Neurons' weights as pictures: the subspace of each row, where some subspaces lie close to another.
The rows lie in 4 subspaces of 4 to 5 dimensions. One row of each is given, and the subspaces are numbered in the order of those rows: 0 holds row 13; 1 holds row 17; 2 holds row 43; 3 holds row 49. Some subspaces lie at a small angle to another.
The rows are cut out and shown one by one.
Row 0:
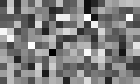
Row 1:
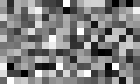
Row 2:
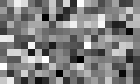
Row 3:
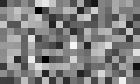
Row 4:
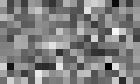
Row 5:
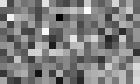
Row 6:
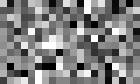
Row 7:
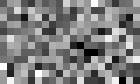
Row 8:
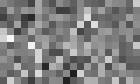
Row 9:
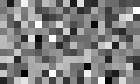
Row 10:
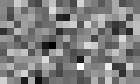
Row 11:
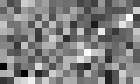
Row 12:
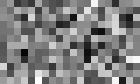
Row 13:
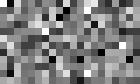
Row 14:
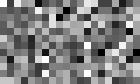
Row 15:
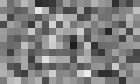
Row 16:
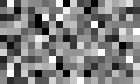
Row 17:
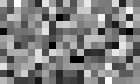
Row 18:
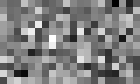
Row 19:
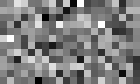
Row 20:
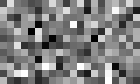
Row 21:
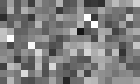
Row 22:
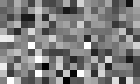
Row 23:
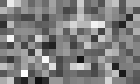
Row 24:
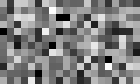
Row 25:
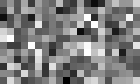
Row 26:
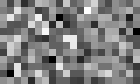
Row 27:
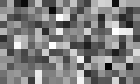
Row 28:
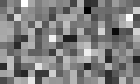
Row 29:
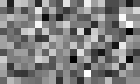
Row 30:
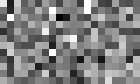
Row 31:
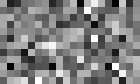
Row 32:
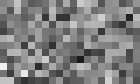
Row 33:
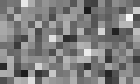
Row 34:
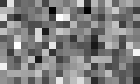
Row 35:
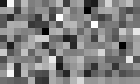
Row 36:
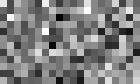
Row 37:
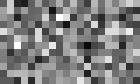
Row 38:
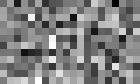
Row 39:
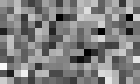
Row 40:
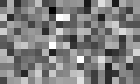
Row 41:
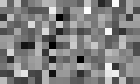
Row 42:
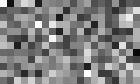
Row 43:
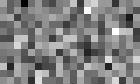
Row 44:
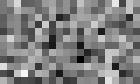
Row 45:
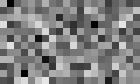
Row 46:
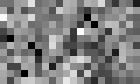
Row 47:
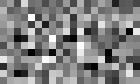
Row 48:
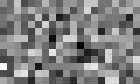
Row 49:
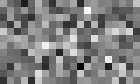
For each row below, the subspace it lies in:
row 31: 1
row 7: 1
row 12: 1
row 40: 2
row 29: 1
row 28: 2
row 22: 3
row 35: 0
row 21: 3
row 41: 0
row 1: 2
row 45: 0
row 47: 1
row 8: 3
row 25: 3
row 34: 3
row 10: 3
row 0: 3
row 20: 3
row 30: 2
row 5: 1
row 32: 2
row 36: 1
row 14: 0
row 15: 0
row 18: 1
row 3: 0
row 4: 2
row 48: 1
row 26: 0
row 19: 0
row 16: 0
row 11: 2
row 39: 1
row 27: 2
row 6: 3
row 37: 3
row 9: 0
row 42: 0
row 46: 3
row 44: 1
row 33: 2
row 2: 2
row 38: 1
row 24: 3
